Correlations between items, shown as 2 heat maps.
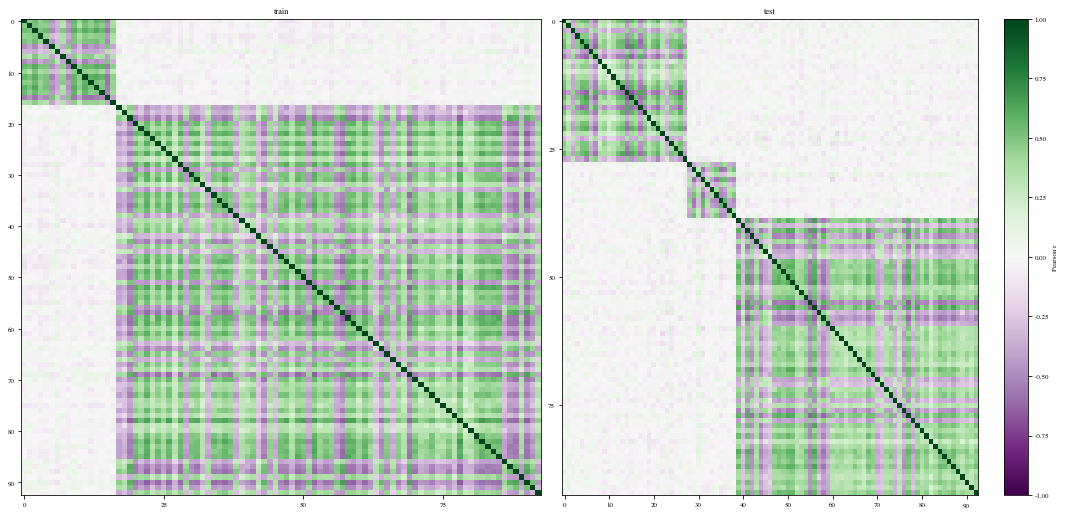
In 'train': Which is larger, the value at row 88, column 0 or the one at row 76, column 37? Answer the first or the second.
the second
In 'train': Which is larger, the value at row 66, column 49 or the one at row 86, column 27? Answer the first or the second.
the second
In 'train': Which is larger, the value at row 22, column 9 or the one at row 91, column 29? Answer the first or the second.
the second
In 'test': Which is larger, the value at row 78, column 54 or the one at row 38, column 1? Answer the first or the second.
the second
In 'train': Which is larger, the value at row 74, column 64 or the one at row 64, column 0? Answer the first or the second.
the second
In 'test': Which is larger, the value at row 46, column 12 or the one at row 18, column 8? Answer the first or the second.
the second
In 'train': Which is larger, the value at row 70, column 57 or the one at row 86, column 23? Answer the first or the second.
the second
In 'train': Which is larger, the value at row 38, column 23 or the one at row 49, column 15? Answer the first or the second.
the second
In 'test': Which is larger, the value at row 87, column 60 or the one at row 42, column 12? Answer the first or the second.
the first
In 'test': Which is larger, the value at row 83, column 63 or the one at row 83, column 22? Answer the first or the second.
the first
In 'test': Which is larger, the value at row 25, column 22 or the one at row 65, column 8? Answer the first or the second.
the first
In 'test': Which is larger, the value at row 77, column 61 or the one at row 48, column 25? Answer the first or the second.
the first
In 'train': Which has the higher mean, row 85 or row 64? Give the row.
85
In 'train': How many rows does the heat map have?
93
